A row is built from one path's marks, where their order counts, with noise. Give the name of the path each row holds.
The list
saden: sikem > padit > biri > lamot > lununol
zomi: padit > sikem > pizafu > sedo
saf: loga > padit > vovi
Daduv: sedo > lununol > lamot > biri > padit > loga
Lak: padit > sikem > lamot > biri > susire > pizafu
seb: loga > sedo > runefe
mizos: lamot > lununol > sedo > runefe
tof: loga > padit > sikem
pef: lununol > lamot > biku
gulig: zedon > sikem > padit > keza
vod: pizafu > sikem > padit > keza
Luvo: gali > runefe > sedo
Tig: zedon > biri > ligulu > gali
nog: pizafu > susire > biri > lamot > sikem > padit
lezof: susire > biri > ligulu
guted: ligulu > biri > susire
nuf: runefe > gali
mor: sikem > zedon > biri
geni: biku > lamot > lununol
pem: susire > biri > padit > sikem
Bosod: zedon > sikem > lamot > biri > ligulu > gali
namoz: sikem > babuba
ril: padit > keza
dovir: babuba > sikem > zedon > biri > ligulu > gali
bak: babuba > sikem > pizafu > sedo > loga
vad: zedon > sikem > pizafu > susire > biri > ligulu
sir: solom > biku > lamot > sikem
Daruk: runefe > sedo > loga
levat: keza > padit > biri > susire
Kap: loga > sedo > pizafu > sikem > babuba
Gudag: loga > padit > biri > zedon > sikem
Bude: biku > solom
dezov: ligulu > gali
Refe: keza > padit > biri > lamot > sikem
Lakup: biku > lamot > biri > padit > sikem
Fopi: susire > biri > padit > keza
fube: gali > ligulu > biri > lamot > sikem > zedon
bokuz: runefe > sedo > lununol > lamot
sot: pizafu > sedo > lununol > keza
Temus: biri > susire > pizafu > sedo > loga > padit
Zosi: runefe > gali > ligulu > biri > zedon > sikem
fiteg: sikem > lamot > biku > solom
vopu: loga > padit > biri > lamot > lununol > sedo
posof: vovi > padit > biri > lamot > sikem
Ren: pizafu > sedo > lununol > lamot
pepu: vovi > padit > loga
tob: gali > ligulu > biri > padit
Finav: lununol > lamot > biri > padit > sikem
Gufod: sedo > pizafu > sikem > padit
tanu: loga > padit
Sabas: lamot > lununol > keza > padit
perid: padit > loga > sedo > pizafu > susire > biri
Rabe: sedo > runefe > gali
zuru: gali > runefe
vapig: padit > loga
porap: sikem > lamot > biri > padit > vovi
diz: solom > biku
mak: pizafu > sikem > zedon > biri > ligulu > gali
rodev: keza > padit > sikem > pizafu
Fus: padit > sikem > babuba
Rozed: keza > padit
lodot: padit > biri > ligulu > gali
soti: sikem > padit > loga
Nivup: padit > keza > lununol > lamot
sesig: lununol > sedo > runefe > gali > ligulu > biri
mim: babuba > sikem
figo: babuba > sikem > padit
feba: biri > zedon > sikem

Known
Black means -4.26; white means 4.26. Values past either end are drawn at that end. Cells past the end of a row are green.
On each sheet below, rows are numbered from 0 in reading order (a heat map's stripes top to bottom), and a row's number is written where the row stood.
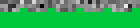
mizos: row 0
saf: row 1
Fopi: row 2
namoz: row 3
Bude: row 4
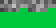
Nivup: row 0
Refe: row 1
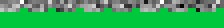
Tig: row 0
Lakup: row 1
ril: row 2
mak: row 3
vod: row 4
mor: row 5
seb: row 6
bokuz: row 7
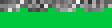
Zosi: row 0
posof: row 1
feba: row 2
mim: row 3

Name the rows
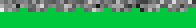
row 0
sir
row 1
Rozed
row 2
rodev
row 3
Gudag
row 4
sot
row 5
nuf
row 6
Temus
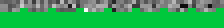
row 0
Sabas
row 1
figo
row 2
pepu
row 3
dezov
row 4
Rabe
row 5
soti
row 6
nog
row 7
tof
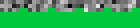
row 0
Ren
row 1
Daduv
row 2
Kap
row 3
diz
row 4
sesig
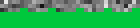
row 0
perid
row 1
tanu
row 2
Lak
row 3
pef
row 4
porap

